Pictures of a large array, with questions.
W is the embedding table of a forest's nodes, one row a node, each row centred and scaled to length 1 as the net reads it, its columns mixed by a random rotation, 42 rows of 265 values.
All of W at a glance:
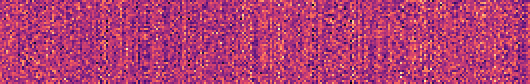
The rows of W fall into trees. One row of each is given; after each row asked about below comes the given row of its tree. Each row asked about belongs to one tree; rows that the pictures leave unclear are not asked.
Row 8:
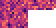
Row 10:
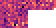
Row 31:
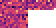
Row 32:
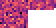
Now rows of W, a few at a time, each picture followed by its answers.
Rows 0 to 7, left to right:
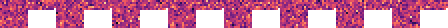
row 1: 8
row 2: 31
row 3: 8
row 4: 8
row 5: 10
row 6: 32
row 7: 8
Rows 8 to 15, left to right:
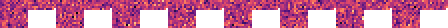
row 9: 32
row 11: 10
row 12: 8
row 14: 31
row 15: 10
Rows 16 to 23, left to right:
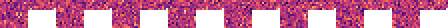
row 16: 8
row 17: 31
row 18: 32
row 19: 31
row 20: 10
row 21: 8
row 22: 10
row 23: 10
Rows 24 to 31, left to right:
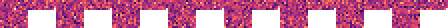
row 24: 10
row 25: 8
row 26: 32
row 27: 10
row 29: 10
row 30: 32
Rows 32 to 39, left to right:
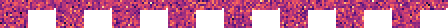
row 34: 10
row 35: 8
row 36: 31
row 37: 10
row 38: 31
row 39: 8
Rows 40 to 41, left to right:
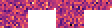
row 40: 10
